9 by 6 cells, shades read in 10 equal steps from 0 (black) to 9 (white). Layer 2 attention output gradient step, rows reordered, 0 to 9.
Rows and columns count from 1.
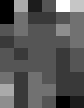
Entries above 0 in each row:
5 5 6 6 6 6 6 6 5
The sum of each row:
26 15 22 18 16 17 17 20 15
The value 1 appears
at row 1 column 3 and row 9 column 6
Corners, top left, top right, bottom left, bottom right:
0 7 5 1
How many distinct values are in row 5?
2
